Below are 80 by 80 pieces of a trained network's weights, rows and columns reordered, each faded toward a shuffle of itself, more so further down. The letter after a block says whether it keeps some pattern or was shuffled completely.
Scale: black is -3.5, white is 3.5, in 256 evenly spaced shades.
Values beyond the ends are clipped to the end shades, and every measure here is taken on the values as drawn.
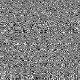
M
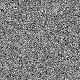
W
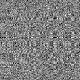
M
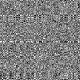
M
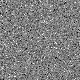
W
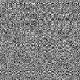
M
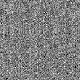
M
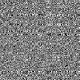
M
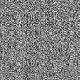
M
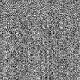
M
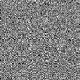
M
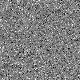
W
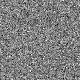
W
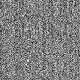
M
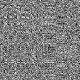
M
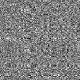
M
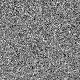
W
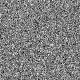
W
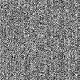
M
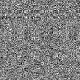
M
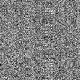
M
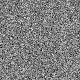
W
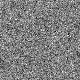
W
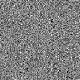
M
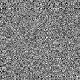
M
